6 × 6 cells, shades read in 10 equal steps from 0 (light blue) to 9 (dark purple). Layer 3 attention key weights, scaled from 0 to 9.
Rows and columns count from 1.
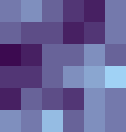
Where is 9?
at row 3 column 1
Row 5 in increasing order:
3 4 5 6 7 8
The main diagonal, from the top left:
4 6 5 3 3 4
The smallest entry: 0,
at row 4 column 6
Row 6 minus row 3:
-6 -4 -4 0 0 -1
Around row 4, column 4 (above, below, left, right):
5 7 5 2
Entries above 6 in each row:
2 2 2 2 2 0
